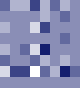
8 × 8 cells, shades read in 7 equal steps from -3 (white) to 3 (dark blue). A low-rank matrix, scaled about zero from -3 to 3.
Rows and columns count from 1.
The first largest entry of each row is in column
4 7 5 7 5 1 7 1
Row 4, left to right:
0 0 0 0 0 0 1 0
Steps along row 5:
up up down up down same same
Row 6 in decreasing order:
1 1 0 0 0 0 -1 -1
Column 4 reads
2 0 -2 0 -2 1 -3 0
